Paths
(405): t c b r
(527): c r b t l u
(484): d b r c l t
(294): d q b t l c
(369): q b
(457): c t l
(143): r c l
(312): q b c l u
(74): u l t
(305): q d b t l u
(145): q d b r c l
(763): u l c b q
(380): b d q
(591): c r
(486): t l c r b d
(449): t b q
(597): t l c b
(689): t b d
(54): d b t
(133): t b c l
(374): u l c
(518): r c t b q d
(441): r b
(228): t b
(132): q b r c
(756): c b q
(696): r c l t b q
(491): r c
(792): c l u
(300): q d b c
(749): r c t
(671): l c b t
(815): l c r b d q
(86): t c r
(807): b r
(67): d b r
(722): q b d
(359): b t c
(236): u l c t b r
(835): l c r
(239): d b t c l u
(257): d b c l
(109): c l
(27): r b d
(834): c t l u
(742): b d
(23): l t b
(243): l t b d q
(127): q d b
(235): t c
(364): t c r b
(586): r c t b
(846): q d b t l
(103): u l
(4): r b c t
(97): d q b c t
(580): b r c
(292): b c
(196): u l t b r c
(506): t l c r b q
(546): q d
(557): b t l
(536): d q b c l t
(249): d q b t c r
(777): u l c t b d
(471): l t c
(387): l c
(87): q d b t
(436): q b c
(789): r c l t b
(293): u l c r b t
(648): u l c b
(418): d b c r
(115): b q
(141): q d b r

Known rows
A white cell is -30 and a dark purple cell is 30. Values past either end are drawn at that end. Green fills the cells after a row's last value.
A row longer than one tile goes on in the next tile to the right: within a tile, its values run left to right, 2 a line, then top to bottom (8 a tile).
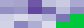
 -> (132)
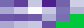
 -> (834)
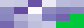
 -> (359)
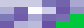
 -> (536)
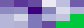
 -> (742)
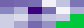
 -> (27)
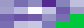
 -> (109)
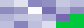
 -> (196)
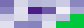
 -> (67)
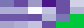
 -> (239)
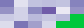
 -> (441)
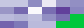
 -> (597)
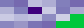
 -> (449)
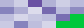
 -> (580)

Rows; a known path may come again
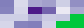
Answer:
(67)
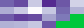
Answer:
(834)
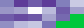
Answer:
(374)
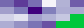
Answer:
(127)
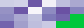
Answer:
(359)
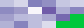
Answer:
(196)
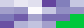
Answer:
(484)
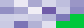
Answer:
(364)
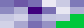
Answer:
(27)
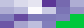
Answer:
(557)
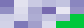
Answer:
(441)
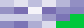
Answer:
(586)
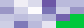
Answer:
(236)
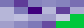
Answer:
(763)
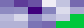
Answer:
(742)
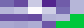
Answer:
(305)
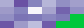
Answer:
(257)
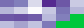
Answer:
(527)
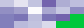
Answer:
(749)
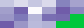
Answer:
(671)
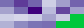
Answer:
(756)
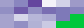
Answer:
(292)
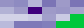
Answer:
(506)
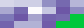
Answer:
(536)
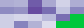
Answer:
(132)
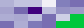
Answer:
(87)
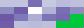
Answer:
(235)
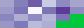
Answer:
(648)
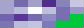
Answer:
(109)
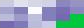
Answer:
(789)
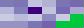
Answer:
(449)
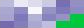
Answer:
(23)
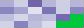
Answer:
(580)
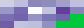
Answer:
(471)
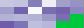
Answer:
(597)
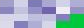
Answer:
(418)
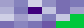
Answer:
(696)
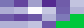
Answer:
(239)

